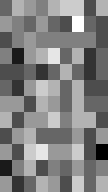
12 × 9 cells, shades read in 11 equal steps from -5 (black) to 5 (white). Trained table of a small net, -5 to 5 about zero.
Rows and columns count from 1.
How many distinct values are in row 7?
4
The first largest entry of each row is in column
6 7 3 5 6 4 4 5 3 4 3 7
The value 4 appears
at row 4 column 5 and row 10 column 4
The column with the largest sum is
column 7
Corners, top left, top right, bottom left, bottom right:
-1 2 1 2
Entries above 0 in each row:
6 3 1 4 1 4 5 6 4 6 2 5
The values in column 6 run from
-2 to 3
